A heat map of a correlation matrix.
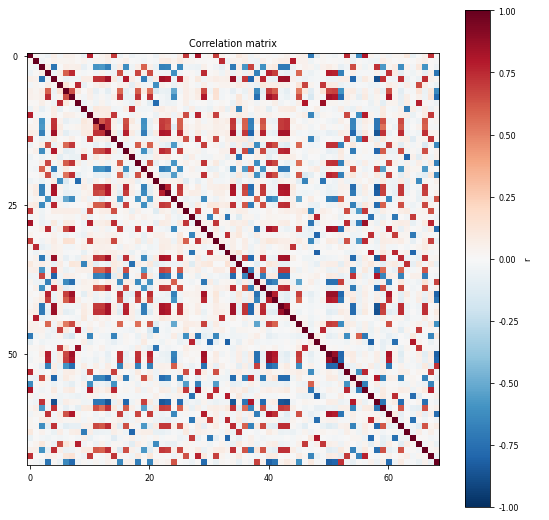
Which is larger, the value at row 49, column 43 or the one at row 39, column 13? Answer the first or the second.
the second
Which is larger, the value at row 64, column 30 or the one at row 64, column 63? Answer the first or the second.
the second
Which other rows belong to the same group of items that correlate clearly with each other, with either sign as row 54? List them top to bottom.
2, 4, 11, 12, 13, 16, 19, 22, 23, 25, 34, 36, 37, 39, 42, 43, 58, 59, 62, 66
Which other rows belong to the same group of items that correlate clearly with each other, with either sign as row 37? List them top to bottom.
2, 4, 11, 12, 13, 16, 19, 22, 23, 25, 34, 36, 39, 42, 43, 54, 58, 59, 62, 66
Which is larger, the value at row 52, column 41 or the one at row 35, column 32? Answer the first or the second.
the second
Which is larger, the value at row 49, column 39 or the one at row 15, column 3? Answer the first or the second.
the second
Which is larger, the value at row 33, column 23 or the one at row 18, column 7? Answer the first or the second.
the second
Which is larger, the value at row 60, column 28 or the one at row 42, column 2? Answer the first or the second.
the first
